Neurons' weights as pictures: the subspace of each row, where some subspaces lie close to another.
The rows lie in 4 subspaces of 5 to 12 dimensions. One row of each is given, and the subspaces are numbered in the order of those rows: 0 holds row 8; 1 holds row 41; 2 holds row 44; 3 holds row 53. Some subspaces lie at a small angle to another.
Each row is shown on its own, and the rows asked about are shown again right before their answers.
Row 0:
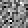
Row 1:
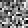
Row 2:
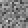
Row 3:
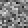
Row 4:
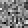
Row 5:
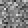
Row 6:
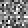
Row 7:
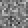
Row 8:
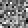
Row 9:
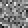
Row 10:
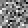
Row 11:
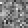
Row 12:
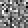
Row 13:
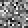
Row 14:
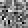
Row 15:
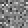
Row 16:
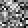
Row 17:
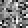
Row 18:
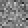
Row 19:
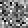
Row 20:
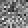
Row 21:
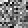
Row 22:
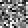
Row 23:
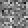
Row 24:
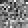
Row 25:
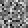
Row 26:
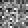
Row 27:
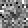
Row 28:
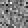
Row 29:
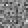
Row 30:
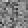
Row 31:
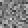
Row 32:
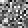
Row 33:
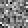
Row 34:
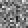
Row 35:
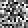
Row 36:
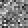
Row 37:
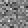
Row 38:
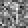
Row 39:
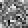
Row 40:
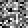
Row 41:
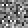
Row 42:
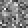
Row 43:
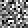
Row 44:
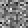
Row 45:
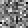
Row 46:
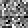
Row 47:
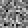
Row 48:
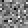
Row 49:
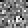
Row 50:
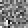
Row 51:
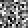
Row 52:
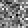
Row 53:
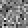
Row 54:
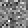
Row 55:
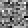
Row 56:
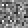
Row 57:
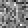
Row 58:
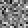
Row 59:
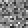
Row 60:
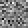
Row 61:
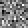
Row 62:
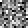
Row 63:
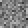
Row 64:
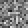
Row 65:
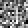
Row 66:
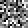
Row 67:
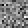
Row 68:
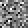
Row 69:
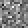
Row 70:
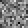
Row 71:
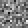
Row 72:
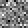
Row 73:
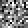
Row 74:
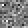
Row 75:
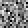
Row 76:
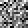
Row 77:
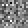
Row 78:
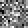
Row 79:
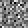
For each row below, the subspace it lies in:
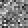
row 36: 3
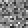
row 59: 2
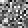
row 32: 3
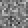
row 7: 2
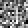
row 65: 0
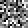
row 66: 3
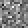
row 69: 0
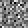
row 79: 0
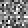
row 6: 1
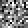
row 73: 1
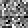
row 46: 1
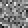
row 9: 0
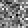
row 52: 0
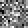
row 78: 3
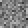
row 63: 0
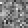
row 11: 3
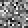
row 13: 3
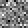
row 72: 3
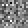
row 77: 1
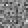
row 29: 0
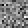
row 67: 1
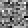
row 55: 1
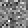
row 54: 1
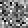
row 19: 3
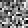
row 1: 0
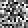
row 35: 3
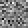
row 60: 3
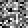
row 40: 2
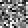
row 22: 0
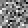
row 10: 3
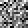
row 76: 1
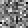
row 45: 2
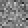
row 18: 3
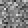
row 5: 1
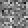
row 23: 1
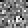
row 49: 3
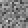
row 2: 1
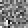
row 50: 3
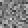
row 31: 2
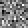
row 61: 3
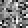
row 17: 2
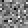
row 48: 3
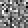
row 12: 2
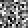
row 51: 1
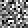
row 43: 3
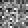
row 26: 3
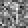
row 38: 2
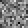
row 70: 3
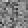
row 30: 1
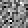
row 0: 1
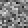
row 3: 3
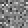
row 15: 2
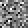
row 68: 2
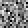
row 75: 3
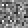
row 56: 1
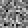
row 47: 3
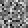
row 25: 3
